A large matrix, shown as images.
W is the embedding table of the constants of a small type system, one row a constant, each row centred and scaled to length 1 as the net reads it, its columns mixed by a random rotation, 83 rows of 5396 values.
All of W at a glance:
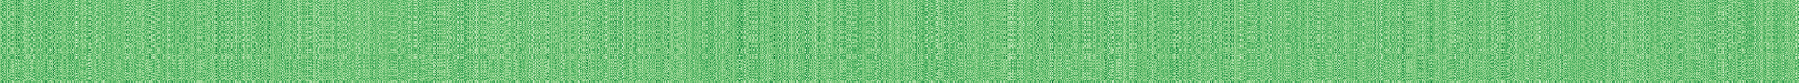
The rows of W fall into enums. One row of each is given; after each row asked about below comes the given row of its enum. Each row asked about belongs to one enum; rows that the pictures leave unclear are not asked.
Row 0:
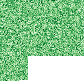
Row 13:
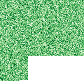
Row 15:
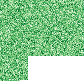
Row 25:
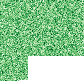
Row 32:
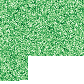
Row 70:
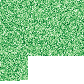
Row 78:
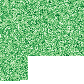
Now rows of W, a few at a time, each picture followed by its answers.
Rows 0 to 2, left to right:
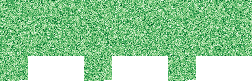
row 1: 70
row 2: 25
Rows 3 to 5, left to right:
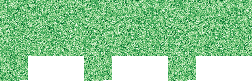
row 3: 32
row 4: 0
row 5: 0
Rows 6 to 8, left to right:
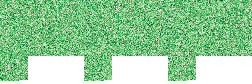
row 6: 13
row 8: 0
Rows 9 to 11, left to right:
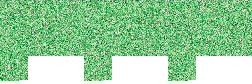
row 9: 13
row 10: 0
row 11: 70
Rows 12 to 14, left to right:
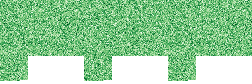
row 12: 70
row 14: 70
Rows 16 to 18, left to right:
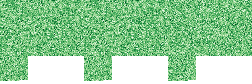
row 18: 70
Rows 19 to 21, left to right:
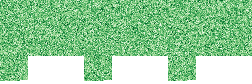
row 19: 70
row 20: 32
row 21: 0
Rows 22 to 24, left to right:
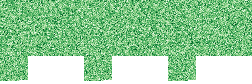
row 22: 0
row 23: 25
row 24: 70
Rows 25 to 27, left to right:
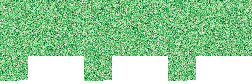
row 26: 32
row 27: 0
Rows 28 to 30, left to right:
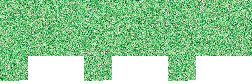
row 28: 13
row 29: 0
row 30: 70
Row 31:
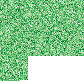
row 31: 15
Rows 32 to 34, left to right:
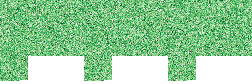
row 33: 70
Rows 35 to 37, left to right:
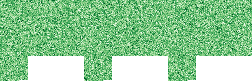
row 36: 13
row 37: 32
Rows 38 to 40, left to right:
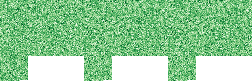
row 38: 32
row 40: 0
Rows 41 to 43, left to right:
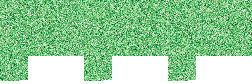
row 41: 13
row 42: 25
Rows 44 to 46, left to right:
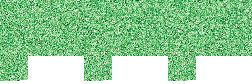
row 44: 70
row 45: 0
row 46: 0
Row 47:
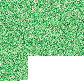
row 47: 70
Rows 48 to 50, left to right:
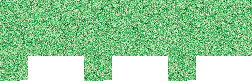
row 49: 32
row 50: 32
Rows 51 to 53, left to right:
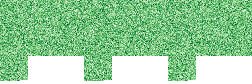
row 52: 15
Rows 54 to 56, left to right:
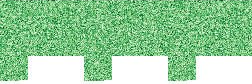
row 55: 78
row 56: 0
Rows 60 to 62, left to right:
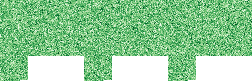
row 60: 78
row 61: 32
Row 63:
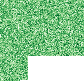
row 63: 78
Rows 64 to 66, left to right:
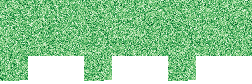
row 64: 13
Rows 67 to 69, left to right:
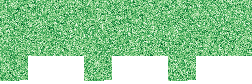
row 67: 32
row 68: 78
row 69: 15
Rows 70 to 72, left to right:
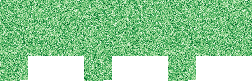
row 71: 13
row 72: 70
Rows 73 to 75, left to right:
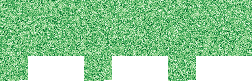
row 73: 0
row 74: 70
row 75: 15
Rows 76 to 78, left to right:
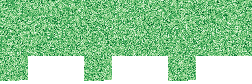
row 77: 70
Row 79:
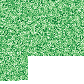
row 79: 0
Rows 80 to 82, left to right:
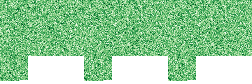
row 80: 32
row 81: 13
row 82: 13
